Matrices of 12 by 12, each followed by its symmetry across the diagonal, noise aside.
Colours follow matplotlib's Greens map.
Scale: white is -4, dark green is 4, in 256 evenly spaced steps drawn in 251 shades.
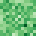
symmetric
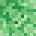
symmetric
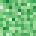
antisymmetric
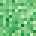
antisymmetric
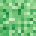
antisymmetric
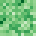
symmetric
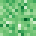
antisymmetric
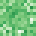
symmetric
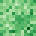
symmetric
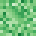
antisymmetric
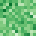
symmetric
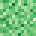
antisymmetric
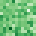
antisymmetric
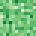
antisymmetric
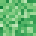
symmetric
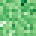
antisymmetric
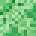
symmetric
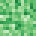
antisymmetric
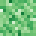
antisymmetric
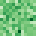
symmetric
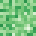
symmetric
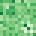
symmetric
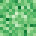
symmetric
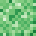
symmetric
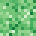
antisymmetric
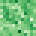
antisymmetric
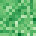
symmetric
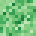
symmetric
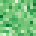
antisymmetric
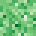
antisymmetric
